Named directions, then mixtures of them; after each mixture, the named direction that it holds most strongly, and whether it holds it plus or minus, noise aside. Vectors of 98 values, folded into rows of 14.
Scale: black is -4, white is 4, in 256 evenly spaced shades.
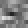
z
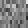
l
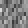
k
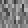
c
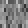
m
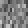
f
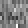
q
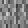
c, minus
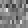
l, minus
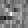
z, minus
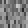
m, plus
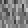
c, plus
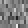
q, plus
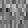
l, plus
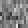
q, plus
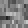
z, minus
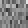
l, plus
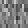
c, minus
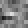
z, minus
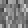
m, minus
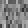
m, plus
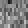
f, plus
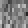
f, plus
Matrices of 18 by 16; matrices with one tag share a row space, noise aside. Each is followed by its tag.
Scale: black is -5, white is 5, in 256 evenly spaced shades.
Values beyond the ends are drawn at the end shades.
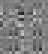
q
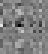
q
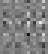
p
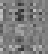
q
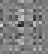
q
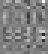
p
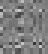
q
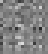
q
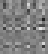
p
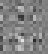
q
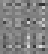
p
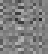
q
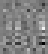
p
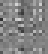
q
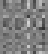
p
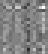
p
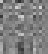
q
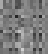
q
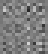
p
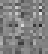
q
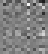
p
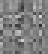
q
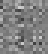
q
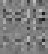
p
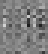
p
